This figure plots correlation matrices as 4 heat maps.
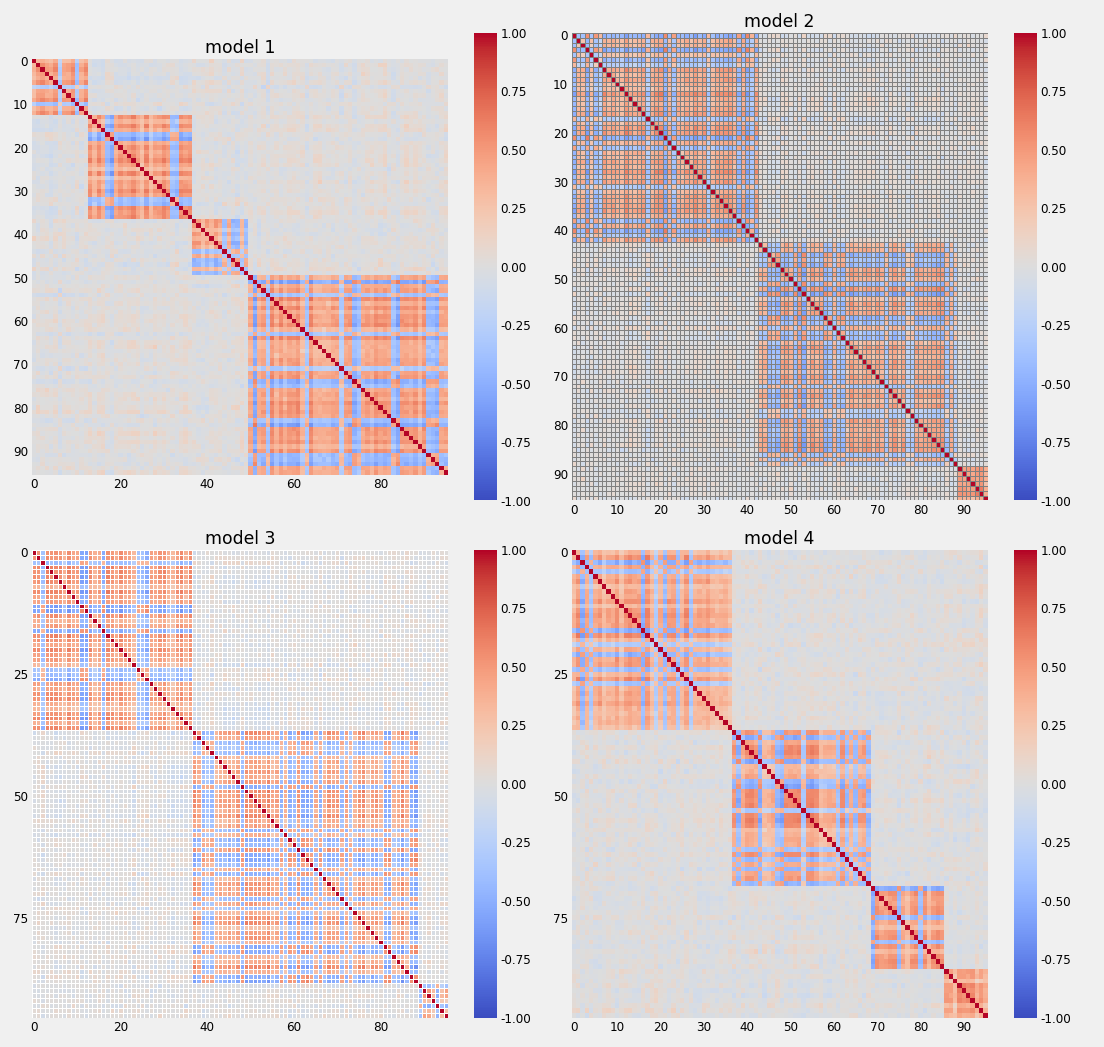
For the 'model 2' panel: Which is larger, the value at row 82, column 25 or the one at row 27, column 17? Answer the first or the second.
the first
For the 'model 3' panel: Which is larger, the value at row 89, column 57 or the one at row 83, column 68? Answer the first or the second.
the second
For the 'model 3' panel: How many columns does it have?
96
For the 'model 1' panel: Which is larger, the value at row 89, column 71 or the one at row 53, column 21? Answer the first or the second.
the second
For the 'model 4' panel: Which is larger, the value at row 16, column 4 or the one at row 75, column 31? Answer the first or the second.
the first
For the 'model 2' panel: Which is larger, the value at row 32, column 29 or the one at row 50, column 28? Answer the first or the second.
the first
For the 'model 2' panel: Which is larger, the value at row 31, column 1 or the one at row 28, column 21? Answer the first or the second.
the first
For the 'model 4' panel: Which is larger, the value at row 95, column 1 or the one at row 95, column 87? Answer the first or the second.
the second
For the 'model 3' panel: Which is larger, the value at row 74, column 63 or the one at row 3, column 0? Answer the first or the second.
the second
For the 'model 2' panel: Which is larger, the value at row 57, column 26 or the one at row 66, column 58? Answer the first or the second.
the first
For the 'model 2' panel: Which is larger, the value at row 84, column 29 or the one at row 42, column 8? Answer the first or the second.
the second
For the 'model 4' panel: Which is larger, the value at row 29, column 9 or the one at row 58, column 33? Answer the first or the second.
the first
